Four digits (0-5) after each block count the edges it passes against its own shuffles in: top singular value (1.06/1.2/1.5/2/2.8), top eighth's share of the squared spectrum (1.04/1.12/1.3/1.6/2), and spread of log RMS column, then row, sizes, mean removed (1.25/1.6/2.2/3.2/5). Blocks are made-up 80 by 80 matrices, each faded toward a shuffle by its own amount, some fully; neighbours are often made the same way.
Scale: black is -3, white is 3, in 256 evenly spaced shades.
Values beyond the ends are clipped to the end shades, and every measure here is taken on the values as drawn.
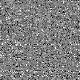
3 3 1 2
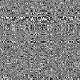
4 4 2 3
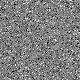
0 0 0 0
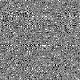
4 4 1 3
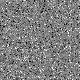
1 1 0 0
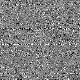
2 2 0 3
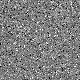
0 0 0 0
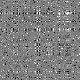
5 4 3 2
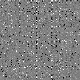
4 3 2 1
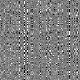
5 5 4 2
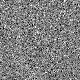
0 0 0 0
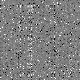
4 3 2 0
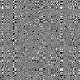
5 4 3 3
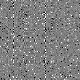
4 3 2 2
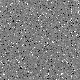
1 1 0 0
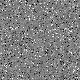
2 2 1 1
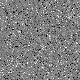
1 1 0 0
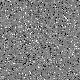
2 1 0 0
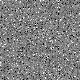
0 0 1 0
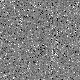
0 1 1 0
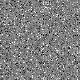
3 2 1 0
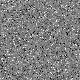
1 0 0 0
